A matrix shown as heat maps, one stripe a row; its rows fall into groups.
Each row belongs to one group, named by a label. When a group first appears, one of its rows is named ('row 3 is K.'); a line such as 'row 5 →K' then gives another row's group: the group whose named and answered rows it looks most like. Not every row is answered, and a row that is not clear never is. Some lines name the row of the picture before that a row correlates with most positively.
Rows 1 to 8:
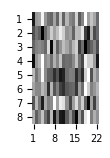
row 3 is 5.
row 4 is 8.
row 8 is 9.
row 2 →5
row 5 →9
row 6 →9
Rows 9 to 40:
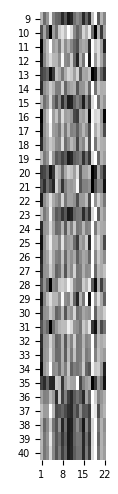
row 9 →9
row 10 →5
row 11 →8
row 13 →5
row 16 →8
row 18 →8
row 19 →9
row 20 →5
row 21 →5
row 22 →8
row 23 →9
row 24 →8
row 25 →8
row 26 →8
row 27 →8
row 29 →8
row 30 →8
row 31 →5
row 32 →8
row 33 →8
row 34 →8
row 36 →9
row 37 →9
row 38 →9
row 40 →9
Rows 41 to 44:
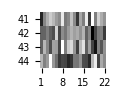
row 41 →8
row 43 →5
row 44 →9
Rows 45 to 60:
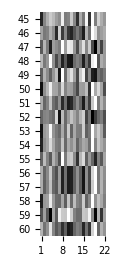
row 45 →8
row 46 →9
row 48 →9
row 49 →5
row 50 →8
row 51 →9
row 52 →5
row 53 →8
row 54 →8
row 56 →9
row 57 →9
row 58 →8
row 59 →5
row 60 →9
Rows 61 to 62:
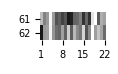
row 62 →8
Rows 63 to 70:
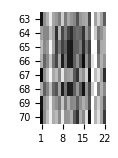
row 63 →8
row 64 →9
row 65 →9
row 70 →8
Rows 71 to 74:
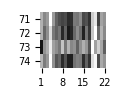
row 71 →9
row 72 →9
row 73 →8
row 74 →9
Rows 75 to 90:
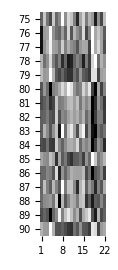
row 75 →5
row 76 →8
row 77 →8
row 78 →9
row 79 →9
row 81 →5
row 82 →5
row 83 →5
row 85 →9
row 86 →5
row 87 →5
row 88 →5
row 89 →5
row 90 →9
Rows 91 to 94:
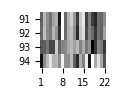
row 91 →5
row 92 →5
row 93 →5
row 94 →8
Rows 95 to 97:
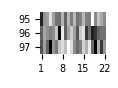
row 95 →8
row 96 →5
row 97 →5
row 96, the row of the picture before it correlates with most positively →91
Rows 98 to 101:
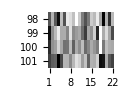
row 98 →5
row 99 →8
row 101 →5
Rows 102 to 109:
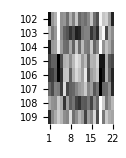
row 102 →8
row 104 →8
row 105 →5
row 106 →5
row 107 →5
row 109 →8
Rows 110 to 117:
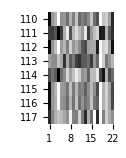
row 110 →8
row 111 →5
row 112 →8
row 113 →9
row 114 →5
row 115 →8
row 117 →8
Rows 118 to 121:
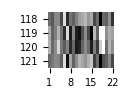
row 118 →5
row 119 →9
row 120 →9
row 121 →5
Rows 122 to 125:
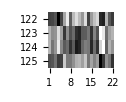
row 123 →9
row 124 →9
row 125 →5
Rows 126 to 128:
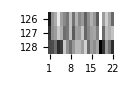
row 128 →5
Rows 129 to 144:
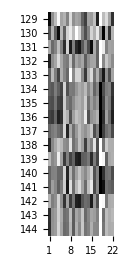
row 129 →8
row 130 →5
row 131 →9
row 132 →8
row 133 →5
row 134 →5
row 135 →5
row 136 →5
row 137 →5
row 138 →8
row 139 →9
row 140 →5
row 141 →5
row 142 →9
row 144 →8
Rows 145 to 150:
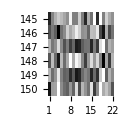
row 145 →8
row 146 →5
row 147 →9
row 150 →8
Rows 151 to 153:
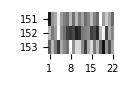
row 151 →8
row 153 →5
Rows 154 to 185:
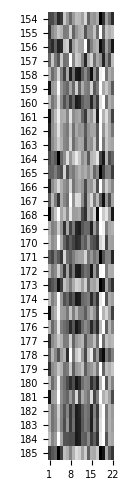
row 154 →5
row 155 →8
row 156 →5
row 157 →5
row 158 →9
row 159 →8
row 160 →9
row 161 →8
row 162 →8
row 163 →8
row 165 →5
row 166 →8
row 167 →5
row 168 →8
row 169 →9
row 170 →9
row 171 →5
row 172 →9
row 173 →5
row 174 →9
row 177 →8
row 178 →5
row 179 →8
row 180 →9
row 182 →9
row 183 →9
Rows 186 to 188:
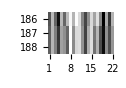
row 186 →5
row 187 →5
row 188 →5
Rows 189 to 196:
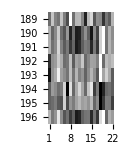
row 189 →5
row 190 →9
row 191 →9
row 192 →8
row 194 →5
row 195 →5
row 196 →9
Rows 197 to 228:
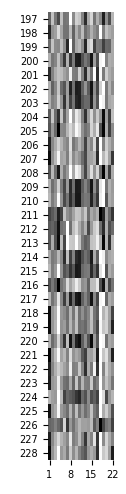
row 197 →5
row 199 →5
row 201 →8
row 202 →9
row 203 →9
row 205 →5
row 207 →8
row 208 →5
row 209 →9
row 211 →5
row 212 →5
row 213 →5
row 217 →9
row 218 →8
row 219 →8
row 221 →8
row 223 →8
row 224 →9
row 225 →8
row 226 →5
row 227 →8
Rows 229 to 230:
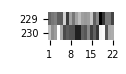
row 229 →5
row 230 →9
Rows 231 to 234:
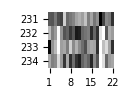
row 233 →8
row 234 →9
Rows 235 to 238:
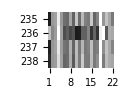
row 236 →9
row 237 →8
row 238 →8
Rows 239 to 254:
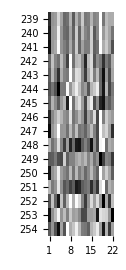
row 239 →8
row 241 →8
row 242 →5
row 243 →5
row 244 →5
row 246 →8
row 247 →8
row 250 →8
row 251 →9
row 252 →5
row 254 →5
